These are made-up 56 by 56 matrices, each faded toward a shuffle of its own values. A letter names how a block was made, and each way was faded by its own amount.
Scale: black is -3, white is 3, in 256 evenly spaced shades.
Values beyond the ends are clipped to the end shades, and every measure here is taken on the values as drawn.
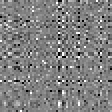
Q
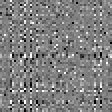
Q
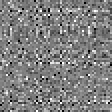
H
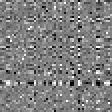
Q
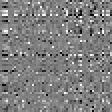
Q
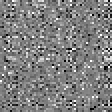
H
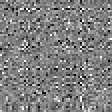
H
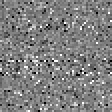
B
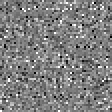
B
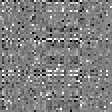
Q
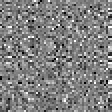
H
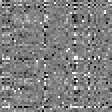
Q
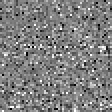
B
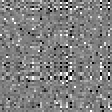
Q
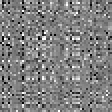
Q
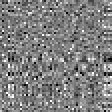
H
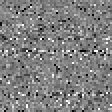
B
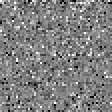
B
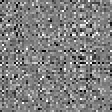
H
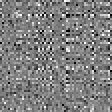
Q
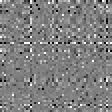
Q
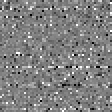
B
